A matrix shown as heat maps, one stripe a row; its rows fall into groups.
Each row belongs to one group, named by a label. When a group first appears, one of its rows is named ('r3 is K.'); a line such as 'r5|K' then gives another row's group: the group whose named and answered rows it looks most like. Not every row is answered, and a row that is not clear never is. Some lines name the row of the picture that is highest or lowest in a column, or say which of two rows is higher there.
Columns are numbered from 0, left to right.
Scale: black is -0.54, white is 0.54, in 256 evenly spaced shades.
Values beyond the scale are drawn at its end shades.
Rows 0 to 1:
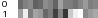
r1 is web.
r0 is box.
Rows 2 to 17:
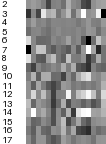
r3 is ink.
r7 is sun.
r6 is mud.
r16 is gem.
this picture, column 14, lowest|7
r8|mud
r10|web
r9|gem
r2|mud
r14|web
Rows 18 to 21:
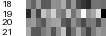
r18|gem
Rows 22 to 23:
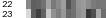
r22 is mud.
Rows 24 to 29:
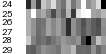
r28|mud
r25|web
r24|ink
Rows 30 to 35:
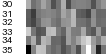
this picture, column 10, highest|34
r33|mud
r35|sun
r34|web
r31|gem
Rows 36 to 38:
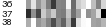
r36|web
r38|web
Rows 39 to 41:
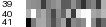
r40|web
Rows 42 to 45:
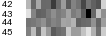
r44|gem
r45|web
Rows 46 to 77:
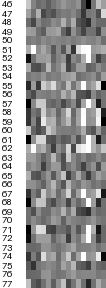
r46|mud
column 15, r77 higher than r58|Yes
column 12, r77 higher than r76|No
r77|mud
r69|gem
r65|mud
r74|ink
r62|web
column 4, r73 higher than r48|Yes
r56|gem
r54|gem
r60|mud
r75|gem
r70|box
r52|sun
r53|mud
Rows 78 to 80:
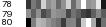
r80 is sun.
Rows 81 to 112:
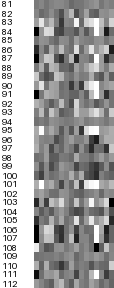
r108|mud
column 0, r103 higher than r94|No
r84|sun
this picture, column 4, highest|89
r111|sun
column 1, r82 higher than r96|No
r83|web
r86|ink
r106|sun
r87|sun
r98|box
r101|web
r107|sun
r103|ink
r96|mud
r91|sun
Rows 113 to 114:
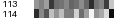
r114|ink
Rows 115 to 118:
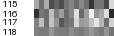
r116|ink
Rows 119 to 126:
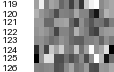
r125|sun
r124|ink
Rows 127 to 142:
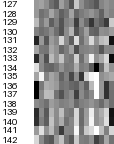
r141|web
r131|ink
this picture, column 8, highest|141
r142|mud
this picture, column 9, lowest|135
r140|ink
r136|sun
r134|mud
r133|ink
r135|web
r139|ink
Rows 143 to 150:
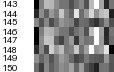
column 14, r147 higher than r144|No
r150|gem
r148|ink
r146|sun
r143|sun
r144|ink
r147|sun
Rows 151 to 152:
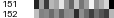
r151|ink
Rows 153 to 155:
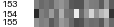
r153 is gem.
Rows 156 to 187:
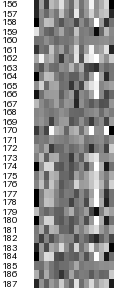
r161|ink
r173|web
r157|ink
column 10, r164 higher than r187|No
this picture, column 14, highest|170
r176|web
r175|web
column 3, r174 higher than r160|Yes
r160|box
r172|box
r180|sun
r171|gem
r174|sun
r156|ink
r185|box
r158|sun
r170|ink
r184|sun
